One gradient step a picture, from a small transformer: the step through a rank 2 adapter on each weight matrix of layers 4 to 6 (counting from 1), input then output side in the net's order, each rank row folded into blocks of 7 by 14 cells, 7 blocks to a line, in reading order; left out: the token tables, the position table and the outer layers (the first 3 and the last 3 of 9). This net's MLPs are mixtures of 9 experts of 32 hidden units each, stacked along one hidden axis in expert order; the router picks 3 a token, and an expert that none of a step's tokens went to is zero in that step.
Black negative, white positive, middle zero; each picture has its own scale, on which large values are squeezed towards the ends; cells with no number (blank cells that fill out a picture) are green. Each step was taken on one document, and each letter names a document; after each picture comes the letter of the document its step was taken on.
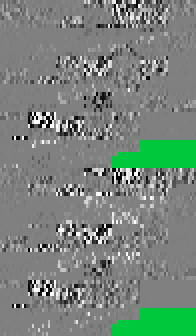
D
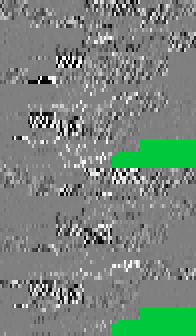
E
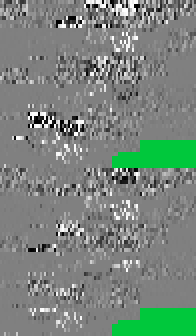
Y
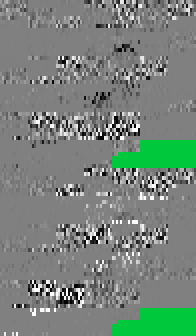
D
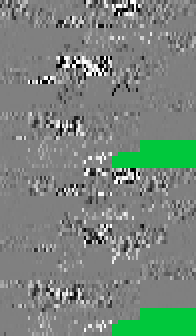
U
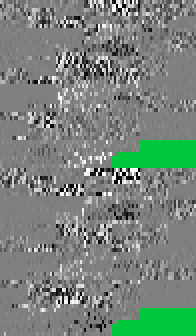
E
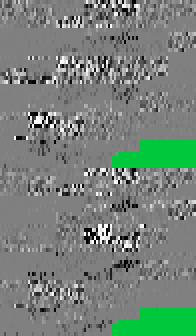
Y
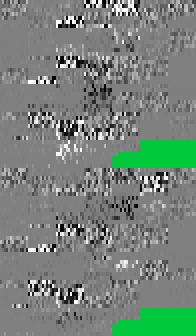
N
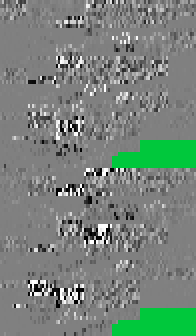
N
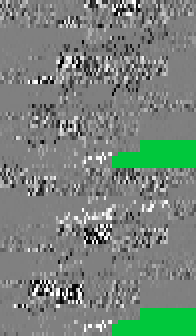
U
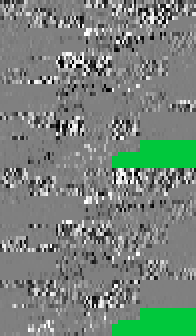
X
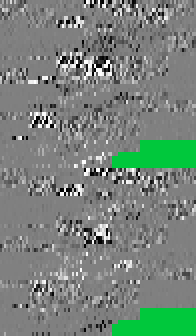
E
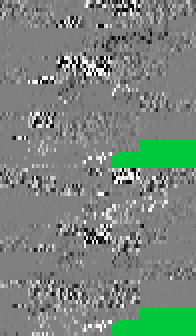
U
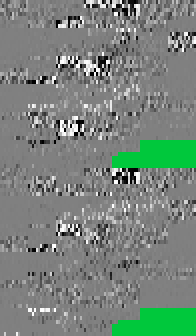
Y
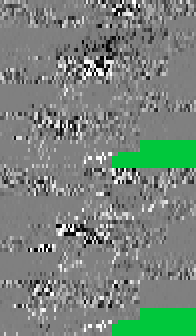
U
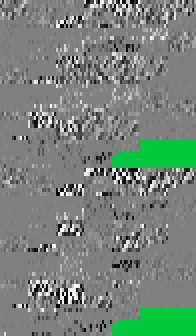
E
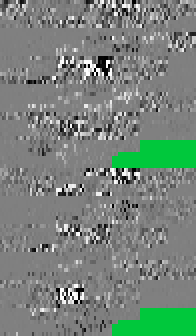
Y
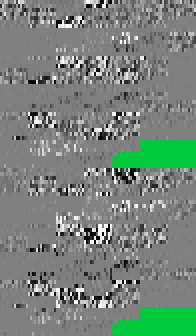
Y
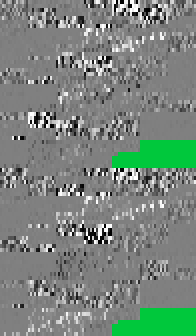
X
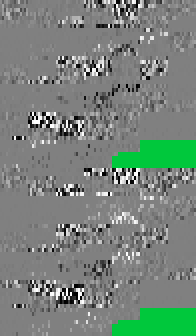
D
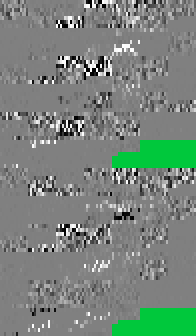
D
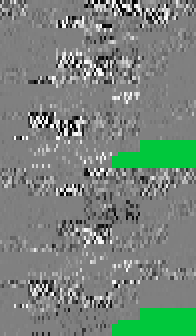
E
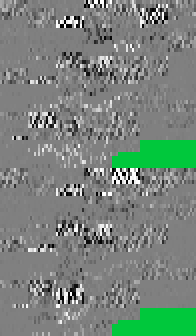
E
